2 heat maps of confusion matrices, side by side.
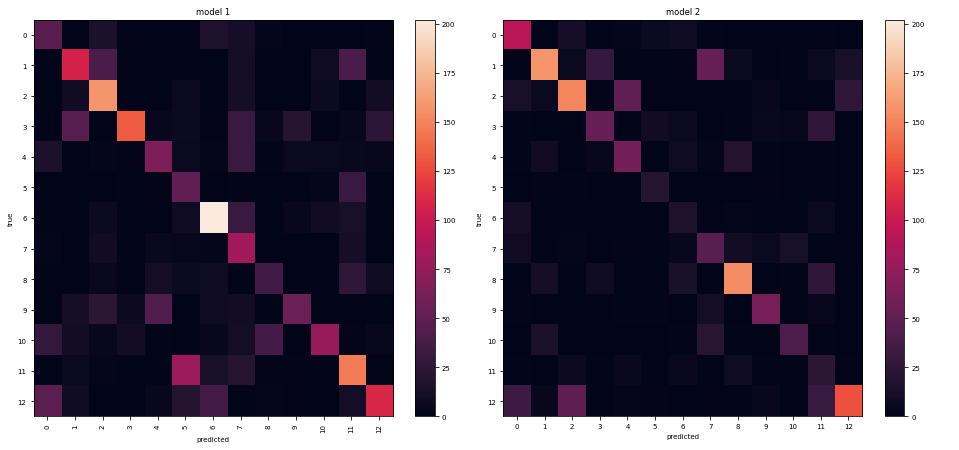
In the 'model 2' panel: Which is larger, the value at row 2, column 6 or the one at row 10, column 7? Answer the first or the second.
the second
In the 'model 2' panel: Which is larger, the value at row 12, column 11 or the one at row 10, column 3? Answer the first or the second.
the first
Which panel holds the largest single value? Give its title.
model 1
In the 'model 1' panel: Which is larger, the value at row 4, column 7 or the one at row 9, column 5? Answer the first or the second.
the first
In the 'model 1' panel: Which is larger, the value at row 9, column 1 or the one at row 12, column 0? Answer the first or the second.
the second
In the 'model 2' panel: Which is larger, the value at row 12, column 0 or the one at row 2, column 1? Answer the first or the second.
the first
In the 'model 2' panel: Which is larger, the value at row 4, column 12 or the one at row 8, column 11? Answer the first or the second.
the second
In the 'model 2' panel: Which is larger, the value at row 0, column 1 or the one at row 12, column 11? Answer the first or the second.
the second
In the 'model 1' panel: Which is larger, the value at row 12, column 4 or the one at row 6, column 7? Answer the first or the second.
the second
